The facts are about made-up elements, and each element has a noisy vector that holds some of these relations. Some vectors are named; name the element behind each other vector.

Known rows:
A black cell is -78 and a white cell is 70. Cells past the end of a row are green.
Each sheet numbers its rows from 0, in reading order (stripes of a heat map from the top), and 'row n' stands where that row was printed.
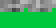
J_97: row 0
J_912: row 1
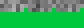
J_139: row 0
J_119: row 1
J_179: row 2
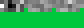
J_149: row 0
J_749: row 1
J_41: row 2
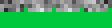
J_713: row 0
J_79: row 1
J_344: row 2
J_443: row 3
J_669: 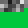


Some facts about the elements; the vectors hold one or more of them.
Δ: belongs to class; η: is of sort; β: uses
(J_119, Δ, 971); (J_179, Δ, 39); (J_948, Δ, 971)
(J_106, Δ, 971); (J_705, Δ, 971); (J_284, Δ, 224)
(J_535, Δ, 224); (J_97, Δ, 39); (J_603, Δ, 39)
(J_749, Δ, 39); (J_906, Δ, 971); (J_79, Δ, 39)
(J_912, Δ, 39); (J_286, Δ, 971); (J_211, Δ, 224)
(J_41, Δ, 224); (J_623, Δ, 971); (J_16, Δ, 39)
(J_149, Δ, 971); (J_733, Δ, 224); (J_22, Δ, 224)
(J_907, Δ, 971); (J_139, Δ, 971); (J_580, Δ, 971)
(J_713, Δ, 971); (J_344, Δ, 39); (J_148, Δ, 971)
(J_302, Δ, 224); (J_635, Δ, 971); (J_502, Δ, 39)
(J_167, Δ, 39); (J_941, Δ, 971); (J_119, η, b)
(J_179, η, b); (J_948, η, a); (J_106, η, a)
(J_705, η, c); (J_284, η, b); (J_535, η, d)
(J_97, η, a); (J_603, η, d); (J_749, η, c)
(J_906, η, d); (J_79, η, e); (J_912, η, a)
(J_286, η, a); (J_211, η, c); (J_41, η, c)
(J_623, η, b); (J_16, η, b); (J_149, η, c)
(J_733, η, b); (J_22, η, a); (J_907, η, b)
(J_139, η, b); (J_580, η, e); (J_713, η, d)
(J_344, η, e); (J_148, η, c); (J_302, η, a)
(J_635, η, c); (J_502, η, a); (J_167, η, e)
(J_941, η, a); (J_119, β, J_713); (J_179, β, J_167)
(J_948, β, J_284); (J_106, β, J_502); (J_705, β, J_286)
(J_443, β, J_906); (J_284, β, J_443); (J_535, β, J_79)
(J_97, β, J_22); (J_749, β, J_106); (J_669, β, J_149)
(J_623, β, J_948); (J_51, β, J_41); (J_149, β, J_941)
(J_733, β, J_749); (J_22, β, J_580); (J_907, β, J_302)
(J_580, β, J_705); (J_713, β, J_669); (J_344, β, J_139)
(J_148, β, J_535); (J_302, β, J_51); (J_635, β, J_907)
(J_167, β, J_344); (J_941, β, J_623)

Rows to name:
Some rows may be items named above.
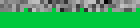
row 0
J_16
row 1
J_443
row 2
J_713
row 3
J_284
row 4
J_286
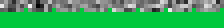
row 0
J_941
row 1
J_149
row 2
J_635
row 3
J_635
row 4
J_705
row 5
J_22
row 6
J_580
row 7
J_906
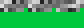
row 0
J_948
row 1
J_948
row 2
J_22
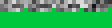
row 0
J_51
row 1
J_907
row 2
J_302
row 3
J_623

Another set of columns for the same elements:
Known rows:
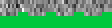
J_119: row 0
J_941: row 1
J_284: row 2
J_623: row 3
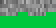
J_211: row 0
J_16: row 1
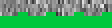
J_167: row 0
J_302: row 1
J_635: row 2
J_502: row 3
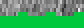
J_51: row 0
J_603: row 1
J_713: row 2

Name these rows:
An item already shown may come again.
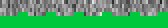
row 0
J_669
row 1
J_139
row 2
J_284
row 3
J_97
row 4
J_149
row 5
J_443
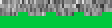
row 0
J_907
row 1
J_948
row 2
J_41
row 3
J_623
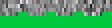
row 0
J_41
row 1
J_16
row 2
J_580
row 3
J_906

